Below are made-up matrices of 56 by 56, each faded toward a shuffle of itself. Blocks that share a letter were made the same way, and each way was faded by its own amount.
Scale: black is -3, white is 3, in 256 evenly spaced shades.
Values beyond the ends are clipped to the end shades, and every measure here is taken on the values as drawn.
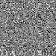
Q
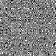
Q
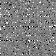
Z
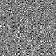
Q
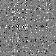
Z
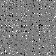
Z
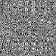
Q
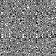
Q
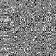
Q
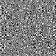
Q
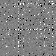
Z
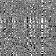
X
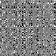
X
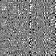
X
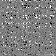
Z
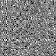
Q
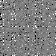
Z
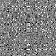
Q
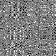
Q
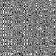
X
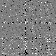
Z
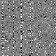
X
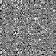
Q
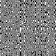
X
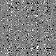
Z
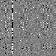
X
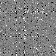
Z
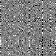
X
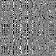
X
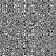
Q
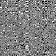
Q
